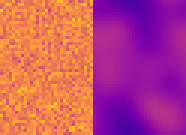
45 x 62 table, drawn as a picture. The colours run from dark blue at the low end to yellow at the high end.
The table splits into one row of 2 panels. Panel 1,1: high, fine-grained. Panel 1,2: low, smooth.
